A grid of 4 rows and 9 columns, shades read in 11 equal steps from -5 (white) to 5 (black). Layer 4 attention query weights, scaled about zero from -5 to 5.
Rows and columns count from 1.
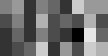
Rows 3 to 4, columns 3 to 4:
3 0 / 1 -3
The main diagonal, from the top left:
0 0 3 -3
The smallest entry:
-4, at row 3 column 8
